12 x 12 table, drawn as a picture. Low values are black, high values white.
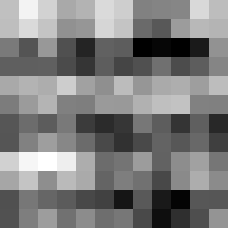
Stripes running across repeat 3 times from top to bottom. The grain runs across in streaks. The bottom left is the ninth with the highest average. Overall the values sit about 50% of the way up the scale.
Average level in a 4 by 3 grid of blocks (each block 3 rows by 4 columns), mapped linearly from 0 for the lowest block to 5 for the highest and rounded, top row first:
5 3 2 | 3 3 4 | 4 1 1 | 3 1 0
